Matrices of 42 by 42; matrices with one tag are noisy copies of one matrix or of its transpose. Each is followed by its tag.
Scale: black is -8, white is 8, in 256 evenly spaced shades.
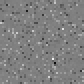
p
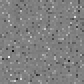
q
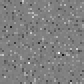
p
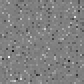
q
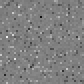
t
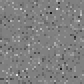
q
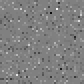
q
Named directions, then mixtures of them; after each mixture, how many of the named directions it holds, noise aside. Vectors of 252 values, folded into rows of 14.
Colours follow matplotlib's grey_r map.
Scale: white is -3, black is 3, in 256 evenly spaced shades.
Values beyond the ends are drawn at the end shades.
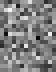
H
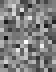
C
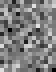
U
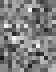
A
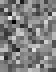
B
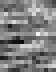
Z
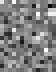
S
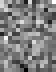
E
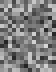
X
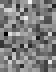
one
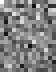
three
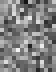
two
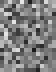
three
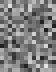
one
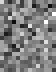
two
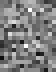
three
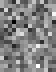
two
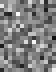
three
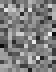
two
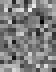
two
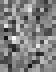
two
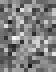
three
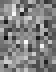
two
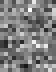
three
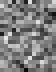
two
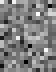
one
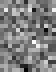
three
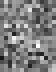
one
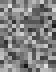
one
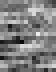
one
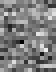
three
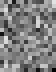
two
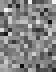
three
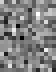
two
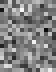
one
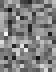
two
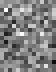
three
